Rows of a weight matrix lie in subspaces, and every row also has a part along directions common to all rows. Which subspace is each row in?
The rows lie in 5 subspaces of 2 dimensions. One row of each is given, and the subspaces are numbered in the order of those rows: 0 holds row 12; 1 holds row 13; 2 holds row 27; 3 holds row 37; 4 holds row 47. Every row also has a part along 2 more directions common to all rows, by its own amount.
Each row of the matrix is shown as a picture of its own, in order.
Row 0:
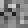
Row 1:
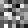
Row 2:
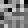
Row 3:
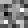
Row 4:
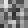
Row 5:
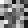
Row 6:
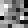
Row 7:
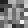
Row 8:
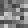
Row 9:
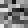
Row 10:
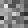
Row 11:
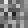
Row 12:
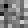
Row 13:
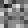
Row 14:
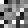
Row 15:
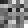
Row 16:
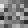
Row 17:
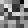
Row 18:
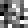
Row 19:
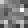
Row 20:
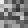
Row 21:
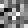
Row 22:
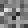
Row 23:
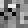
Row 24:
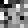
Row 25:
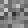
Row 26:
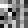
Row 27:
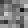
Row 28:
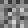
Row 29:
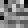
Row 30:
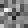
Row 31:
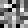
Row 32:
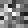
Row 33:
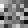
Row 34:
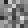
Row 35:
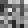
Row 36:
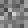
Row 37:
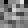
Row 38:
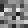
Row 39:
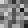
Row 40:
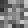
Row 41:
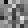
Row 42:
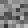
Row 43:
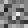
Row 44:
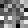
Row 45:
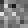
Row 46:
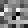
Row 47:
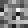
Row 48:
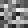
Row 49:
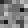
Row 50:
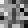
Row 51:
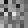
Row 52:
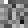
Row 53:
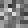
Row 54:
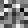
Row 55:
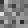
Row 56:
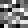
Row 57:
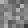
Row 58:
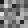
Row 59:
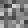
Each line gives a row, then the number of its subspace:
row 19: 2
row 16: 4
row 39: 2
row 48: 4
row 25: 3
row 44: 4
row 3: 2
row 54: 3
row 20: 3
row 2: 3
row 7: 1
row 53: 0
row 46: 4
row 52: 1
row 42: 2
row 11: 3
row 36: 3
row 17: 3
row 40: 1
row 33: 4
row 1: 2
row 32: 0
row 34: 1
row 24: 1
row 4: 3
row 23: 0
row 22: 4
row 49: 2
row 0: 0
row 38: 4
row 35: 1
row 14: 0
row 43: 4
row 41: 1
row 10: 0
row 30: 4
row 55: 0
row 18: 0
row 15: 2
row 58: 0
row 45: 0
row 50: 2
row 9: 4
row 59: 1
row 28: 1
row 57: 2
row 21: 4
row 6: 0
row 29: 3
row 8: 2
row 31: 1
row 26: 3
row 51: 3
